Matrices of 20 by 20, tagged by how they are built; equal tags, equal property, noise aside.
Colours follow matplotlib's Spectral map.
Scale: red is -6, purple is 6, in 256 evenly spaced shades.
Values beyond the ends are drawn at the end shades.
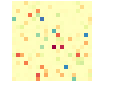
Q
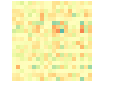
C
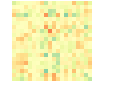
C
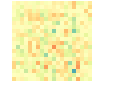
C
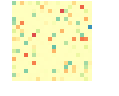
Q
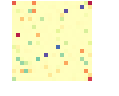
Q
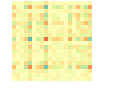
C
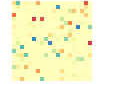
Q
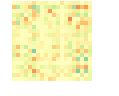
C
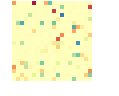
Q
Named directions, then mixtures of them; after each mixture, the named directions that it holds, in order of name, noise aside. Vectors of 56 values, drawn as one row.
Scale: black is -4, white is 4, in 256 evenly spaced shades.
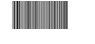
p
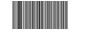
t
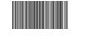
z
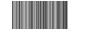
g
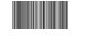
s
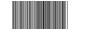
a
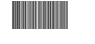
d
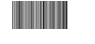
g, s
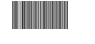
t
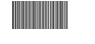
d, z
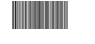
d, s, z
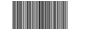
a, p, t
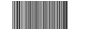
g, p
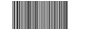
p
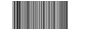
p, s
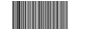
d, t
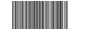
z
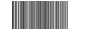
p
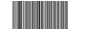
t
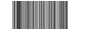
p, s, t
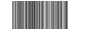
a, t, z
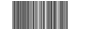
g, s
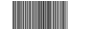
a, d, t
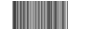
a, g, z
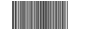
a, p, t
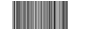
p, s, z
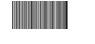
a, g, t
